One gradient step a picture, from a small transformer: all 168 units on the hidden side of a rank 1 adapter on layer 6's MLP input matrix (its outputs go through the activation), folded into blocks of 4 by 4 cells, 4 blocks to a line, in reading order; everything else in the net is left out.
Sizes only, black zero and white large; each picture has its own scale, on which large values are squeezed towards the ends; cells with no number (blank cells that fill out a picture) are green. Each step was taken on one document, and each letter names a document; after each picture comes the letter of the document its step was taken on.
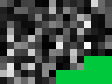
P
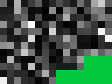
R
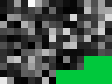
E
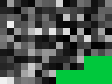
R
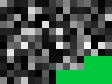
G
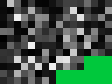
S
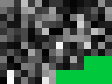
P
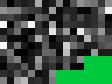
R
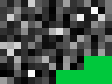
G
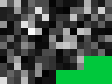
R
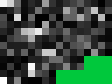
G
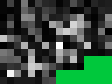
P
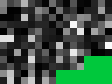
P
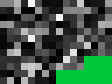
G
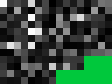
G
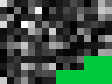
R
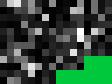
S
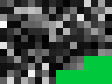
E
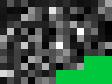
P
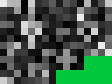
G
